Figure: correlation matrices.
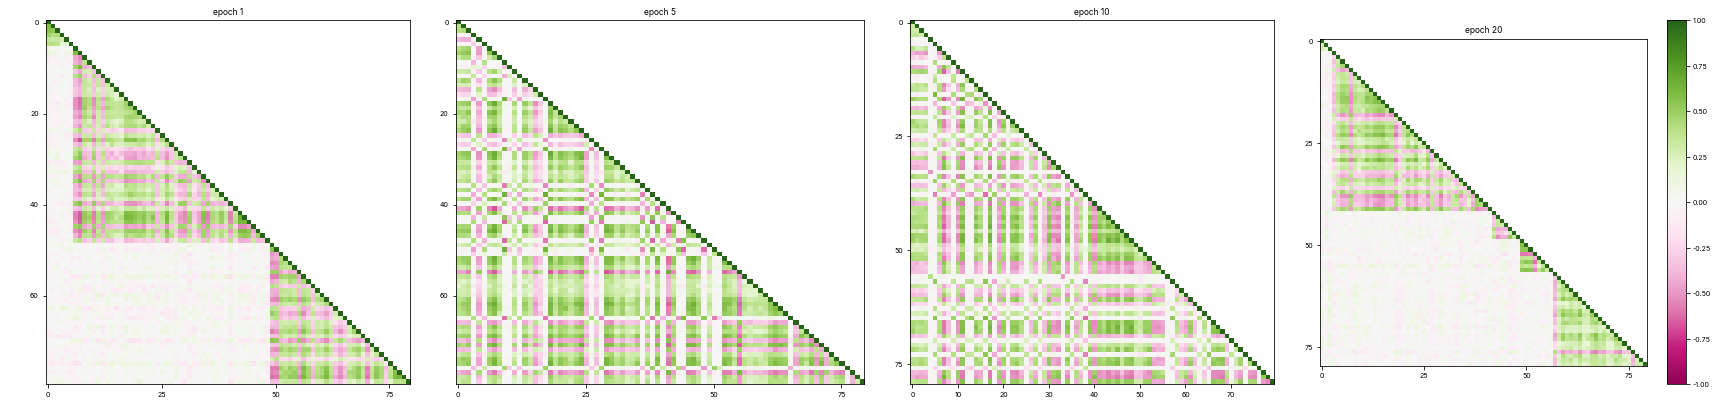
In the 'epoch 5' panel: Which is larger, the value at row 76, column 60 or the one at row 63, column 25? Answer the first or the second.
the first
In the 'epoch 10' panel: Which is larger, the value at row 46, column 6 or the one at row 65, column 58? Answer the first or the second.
the first
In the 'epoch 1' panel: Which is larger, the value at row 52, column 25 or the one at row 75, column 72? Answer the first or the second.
the second
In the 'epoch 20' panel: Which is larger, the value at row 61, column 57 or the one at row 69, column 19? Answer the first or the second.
the second
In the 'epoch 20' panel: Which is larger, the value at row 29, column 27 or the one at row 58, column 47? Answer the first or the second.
the second
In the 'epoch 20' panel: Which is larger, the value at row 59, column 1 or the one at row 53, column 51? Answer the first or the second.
the second
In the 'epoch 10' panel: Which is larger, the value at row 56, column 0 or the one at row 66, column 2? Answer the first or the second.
the second
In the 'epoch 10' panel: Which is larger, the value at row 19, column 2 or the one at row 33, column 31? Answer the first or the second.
the second
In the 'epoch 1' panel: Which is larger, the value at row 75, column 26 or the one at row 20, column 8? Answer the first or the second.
the second
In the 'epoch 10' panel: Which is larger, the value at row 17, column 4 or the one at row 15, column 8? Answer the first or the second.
the first
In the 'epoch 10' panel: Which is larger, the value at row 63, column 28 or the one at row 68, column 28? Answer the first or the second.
the first
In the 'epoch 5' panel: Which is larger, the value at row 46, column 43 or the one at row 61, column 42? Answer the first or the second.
the second
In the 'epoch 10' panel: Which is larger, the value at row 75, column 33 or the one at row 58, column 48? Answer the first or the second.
the second
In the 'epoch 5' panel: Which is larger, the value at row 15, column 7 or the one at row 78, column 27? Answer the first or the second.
the second
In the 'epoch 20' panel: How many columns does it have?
80
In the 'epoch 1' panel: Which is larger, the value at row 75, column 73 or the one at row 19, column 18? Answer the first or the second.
the second
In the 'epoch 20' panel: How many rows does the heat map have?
80
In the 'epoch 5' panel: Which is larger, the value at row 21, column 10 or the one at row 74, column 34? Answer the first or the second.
the second
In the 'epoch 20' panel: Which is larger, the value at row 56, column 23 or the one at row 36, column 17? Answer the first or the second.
the first
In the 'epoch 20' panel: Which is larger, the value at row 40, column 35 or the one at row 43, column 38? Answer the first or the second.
the second
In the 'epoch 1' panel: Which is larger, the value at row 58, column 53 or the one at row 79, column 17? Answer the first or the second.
the second
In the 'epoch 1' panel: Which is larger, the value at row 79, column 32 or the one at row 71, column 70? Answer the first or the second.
the first
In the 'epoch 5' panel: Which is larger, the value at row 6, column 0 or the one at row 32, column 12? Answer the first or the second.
the first
